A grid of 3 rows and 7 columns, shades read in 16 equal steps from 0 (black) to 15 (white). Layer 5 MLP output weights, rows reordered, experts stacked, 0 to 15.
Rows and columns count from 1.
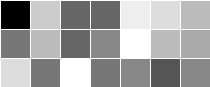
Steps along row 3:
down up down up down up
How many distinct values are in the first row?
6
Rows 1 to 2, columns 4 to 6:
6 14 13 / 8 15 11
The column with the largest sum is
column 5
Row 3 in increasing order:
5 7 7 8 8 13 15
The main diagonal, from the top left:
0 11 15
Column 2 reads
12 11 7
